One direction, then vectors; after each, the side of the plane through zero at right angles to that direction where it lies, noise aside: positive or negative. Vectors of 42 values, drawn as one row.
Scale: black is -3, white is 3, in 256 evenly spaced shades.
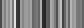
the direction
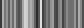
positive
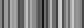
positive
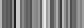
negative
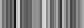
negative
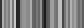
positive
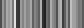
positive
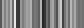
positive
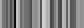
negative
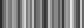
positive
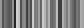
negative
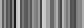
negative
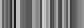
negative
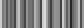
negative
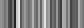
negative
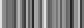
negative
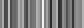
negative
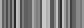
negative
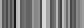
negative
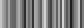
negative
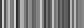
positive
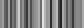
negative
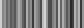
negative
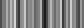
positive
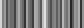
negative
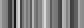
negative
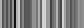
negative
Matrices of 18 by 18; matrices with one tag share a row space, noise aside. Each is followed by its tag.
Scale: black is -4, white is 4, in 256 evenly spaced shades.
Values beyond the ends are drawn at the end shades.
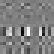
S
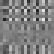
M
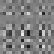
S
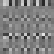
M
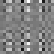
S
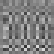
M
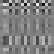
M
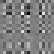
S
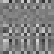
M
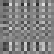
M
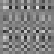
M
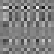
M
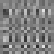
M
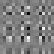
S
